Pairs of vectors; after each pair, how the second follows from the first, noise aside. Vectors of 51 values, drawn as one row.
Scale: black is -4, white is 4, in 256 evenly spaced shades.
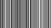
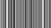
shuffled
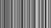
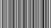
shuffled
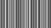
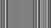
partly zeroed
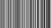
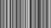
shuffled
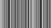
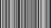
wrapped around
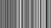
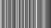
shuffled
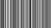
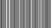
partly zeroed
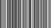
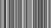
wrapped around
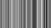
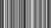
shuffled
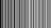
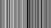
wrapped around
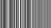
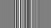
partly zeroed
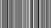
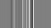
partly zeroed
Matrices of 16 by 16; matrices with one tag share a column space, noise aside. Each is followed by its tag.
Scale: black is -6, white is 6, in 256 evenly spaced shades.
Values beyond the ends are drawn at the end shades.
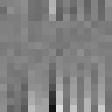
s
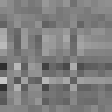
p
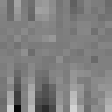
s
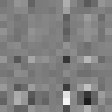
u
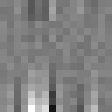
s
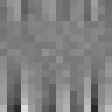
s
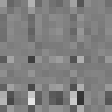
u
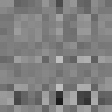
u
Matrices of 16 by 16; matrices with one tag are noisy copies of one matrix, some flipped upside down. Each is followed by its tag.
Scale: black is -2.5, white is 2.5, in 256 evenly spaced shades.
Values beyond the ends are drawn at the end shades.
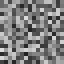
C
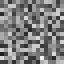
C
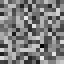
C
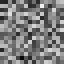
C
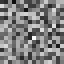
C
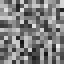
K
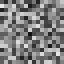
C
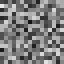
C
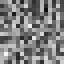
K
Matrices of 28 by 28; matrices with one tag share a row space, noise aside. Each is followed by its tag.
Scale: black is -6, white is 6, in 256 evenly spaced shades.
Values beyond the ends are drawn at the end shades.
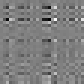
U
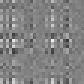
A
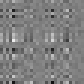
A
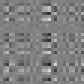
U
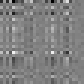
A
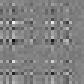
A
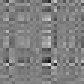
U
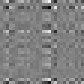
U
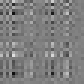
A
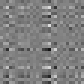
U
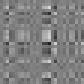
U
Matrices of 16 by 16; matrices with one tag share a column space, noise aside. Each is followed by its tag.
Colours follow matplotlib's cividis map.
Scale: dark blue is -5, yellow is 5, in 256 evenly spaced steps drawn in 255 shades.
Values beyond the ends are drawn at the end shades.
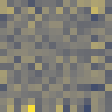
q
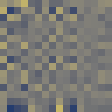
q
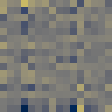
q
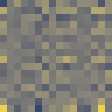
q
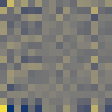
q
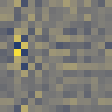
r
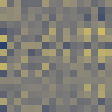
r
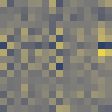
r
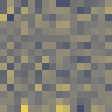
q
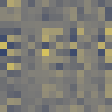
r
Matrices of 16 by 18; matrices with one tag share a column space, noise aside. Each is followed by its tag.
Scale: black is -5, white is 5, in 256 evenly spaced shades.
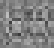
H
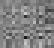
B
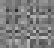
B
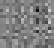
B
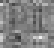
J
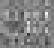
H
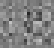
H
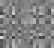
B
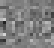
H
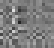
B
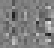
H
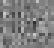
H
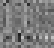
J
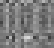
J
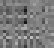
B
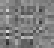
B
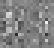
H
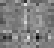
J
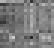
J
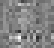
J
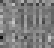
J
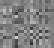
B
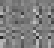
B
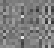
B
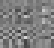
B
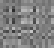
B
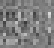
H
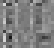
J
